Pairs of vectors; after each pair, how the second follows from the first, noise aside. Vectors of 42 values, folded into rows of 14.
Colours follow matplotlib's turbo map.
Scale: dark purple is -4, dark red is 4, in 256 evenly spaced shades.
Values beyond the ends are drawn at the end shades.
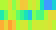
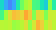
wrapped around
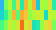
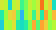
wrapped around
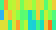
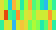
wrapped around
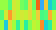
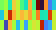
scaled up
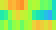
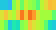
wrapped around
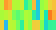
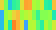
wrapped around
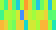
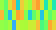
wrapped around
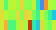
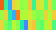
wrapped around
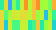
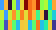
scaled up
